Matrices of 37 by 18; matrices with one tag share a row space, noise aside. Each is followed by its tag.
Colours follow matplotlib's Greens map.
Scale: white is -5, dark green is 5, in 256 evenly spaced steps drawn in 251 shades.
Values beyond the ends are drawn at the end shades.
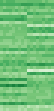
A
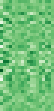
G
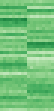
A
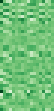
G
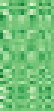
G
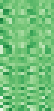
G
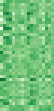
G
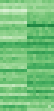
A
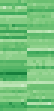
A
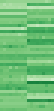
A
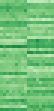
A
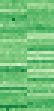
A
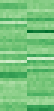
A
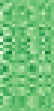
G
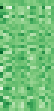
G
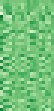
G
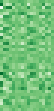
G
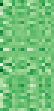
G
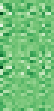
G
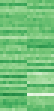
A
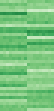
A
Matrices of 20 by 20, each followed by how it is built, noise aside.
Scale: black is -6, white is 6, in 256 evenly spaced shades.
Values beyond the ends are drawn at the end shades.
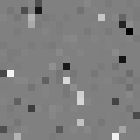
sparse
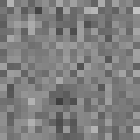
low rank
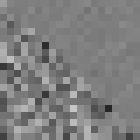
lower triangular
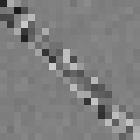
banded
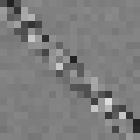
banded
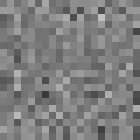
low rank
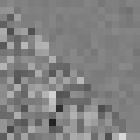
lower triangular
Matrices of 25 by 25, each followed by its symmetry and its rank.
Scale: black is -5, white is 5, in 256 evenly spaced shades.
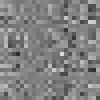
neither, rank five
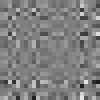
antisymmetric, rank two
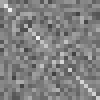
symmetric, full rank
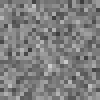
neither, full rank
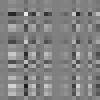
neither, rank one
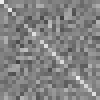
symmetric, full rank
